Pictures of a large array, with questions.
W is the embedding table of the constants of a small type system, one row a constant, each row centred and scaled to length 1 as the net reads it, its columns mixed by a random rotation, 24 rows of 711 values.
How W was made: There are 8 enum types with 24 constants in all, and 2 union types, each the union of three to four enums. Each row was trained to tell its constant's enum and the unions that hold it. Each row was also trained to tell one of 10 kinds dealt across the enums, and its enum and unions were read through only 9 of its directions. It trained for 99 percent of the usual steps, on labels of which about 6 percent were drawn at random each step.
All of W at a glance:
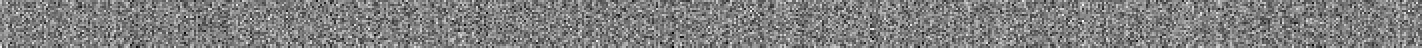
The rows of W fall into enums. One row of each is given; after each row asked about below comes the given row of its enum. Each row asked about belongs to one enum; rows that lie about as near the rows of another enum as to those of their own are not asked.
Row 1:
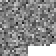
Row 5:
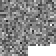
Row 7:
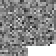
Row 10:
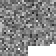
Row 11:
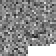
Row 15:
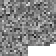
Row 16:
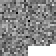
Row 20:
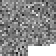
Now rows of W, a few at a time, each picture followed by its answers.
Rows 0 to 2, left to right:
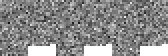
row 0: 16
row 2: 10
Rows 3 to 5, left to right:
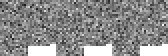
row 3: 1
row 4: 20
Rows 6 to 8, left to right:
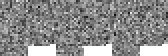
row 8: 15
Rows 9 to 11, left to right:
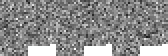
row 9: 11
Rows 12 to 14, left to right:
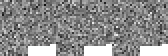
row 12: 15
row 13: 16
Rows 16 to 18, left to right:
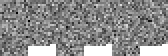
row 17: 1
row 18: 7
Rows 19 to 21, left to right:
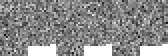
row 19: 11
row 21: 16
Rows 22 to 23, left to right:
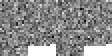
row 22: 1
